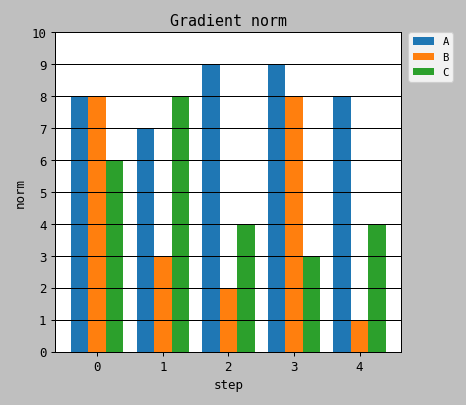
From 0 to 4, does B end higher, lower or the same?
lower
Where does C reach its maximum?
1
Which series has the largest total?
A
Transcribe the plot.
Title: Gradient norm
x-axis: step, ticks 0 1 2 3 4
y-axis: norm, ticks 0 1 2 3 4 5 6 7 8 9 10
Legend: A, B, C
Values:
A: 8 7 9 9 8
B: 8 3 2 8 1
C: 6 8 4 3 4
